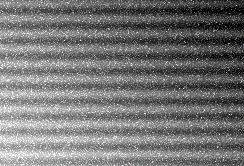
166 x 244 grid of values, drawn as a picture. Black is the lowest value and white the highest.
Mirror symmetry: none. Slope: up to the bottom left. Stripes: horizontal, repeating 11 times. Ninth with the lowest average: top right. Ninth with the highest average: bottom left.
